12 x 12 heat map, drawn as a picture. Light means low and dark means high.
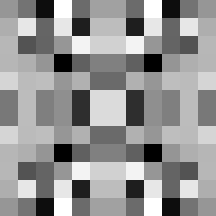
Slope: none. Odd rows or columns: none. Mirror symmetry: left to right and top to bottom.
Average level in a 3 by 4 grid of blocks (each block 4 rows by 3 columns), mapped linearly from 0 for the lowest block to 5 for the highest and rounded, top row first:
5335
0550
5335
